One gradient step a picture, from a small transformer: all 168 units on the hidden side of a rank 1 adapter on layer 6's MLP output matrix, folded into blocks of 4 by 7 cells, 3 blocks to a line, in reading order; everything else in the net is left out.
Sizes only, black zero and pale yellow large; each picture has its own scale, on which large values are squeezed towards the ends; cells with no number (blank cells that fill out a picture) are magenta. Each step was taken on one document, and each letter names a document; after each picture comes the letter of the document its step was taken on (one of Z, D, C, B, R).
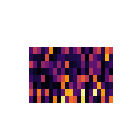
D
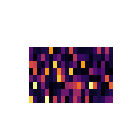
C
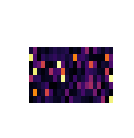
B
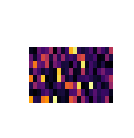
C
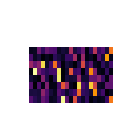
D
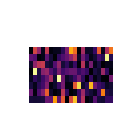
D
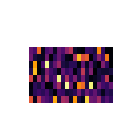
C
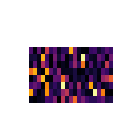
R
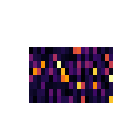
B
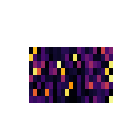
B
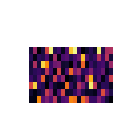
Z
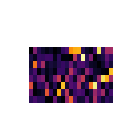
R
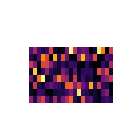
C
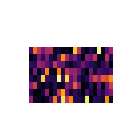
Z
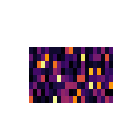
D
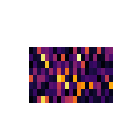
C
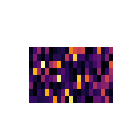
D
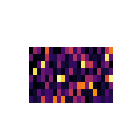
D
